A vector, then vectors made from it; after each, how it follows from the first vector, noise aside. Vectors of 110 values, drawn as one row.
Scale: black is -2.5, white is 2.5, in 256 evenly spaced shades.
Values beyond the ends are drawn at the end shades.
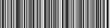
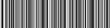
reversed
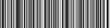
copied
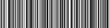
wrapped around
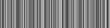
shrunk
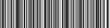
copied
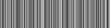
shrunk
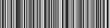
copied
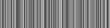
shrunk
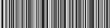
reversed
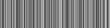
shrunk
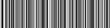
reversed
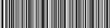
reversed
